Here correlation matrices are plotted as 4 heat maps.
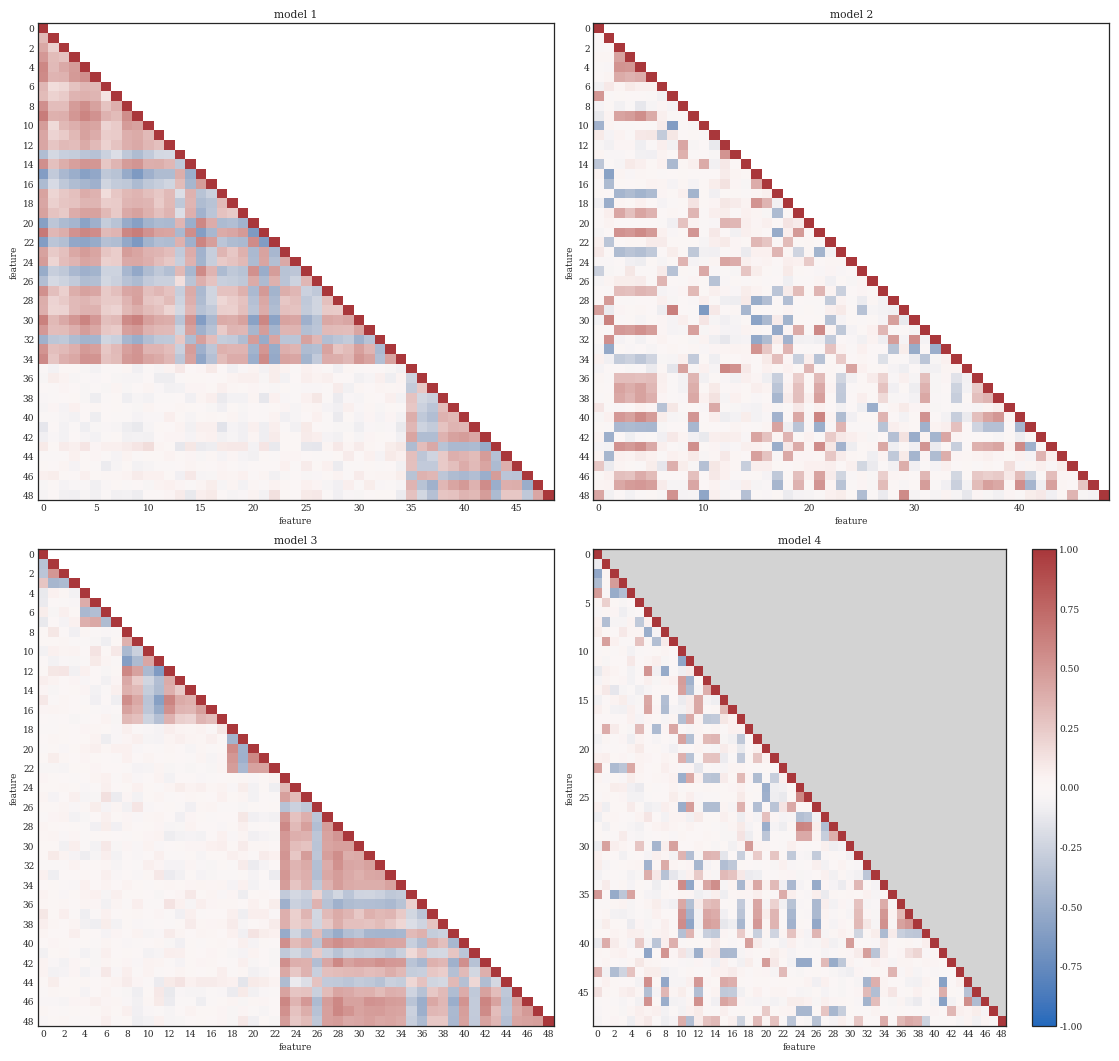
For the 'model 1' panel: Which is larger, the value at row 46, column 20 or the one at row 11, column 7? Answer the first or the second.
the second
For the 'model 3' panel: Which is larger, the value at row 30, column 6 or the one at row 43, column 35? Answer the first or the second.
the first
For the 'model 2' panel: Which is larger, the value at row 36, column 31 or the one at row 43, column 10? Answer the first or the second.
the first
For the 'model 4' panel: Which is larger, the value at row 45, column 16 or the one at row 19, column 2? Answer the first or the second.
the second
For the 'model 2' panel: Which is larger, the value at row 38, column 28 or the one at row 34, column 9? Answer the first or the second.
the first
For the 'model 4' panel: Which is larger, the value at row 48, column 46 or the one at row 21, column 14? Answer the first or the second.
the second
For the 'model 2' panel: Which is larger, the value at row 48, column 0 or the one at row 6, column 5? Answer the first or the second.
the first
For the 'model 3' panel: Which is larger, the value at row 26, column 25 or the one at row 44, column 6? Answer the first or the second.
the second
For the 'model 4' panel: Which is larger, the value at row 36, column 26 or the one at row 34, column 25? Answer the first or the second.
the second
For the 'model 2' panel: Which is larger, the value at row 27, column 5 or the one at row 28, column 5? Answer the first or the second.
the first
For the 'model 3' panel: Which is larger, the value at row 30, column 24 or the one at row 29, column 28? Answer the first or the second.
the second
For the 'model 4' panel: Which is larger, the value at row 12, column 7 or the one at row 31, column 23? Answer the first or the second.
the first
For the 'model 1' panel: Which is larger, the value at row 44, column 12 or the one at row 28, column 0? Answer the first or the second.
the second
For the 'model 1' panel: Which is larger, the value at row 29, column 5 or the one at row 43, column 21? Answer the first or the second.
the first
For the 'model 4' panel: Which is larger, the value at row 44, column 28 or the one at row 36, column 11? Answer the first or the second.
the first
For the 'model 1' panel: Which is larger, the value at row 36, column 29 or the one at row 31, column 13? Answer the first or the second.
the first
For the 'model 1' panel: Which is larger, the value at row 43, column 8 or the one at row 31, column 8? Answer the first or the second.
the second
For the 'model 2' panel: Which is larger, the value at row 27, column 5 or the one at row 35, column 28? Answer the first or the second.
the first
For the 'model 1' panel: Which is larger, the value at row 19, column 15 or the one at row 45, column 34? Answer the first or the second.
the second
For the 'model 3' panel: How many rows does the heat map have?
49
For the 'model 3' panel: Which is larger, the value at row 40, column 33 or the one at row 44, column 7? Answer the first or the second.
the first
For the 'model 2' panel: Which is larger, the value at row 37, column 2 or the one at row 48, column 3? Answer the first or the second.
the first
